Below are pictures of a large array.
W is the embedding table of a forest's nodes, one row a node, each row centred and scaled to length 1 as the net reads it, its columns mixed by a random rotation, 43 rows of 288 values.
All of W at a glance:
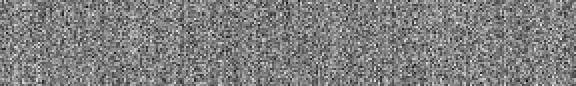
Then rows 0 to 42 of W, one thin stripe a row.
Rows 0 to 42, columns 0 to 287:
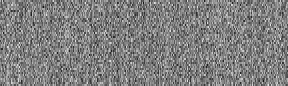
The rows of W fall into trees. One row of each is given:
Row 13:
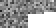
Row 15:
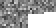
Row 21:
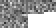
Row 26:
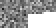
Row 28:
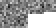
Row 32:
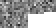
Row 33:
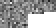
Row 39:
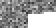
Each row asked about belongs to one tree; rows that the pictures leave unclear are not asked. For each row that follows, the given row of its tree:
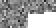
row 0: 28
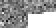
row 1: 26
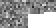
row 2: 32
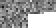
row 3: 15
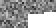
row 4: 32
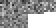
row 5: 21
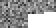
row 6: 13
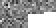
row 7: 13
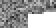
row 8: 26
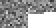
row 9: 32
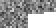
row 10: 39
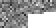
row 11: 26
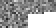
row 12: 33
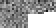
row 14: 21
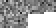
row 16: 28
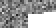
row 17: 26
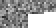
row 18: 15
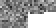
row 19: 28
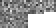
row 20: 13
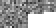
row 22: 39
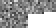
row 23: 33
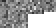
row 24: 15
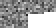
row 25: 15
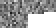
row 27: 33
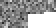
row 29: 13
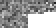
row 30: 21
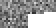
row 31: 13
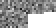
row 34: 39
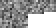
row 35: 33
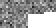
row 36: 32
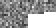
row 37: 33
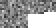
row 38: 21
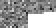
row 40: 39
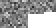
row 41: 32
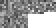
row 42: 21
